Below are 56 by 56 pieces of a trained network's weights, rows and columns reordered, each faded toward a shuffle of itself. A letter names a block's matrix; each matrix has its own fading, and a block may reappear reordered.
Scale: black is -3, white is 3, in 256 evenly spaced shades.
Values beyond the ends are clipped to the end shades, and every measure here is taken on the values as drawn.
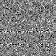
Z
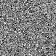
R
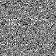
Z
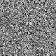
Z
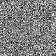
Z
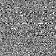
Z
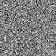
Z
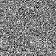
Z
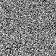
R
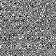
Z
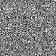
Z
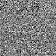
Z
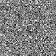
Z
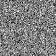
R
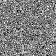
R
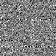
Z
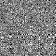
Z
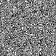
R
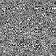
Z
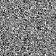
Z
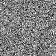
R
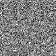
Z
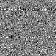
Z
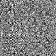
Z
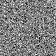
R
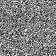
R
